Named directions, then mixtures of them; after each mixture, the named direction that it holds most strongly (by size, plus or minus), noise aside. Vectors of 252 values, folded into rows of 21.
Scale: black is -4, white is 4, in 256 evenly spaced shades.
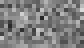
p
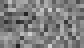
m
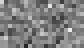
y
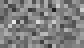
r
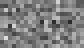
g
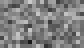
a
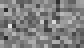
g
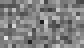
g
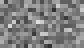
r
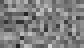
m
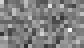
y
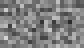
g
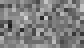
p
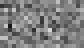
g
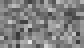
a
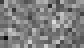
y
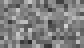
a
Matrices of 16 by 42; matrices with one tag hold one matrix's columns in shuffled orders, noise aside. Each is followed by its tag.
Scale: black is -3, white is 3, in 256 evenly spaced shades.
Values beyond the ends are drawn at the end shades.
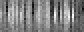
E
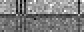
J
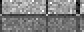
J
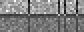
J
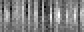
E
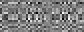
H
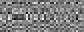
H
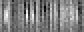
E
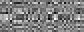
H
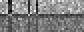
J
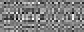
H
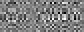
H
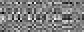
H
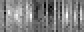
E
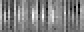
E
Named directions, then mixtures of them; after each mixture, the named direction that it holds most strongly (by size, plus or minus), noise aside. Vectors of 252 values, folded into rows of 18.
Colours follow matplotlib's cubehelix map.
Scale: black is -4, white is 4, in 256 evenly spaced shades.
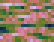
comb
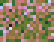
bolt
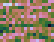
comb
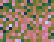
bolt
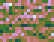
comb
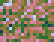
bolt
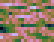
comb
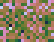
bolt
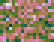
bolt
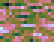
comb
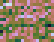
comb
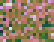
bolt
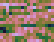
comb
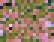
bolt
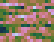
comb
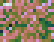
bolt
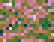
bolt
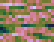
comb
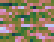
comb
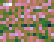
comb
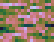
comb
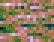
comb
